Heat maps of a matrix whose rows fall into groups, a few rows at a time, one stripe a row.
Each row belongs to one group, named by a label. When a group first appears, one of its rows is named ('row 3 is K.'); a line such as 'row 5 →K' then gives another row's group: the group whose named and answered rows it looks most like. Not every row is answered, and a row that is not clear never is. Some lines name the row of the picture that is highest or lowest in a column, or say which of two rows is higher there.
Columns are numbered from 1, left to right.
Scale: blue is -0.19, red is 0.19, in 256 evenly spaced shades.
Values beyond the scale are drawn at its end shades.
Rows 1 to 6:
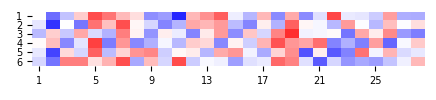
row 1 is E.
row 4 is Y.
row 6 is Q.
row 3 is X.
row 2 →E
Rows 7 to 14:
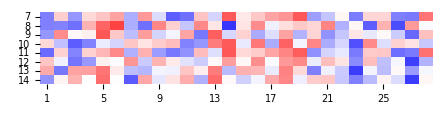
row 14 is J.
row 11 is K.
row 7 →K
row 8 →Y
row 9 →J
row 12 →X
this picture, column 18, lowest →8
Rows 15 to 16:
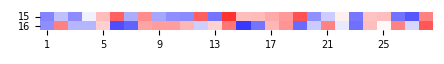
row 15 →K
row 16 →J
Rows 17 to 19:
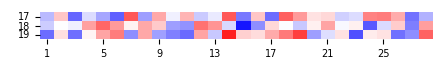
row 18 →E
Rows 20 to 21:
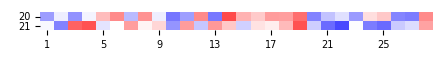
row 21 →Q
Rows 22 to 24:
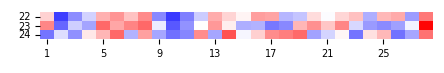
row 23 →E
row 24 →K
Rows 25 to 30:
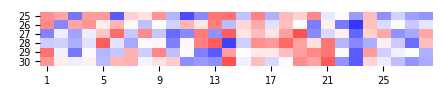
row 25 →X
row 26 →Q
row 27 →K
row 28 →Y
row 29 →X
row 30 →X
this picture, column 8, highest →27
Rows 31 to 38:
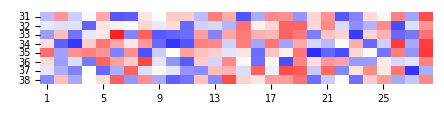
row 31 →J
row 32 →Y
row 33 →K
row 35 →Q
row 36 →E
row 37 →X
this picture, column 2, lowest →34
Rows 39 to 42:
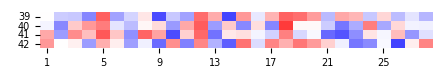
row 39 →Y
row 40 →Q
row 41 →Q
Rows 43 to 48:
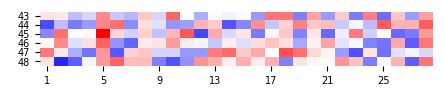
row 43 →J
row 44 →Y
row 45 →J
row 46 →J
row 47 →X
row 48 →E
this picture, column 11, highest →45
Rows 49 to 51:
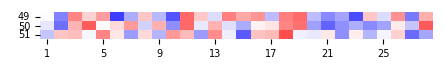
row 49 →Q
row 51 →J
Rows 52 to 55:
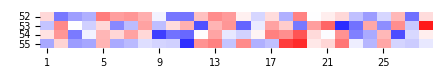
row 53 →J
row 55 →Y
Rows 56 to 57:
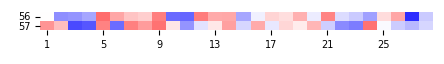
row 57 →X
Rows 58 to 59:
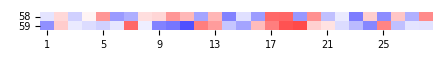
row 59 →Y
